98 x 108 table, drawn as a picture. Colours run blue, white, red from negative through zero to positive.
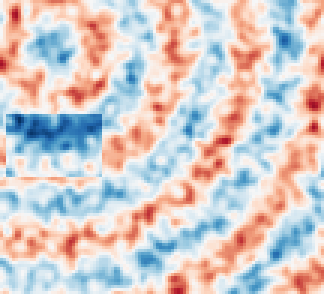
An odd patch, lower than its surroundings, sits in the middle left. The ninth with the lowest average is the middle left. Concentric rings centre on the top left. Neither half mirrors the other. No lone cell stands out from its neighbours.
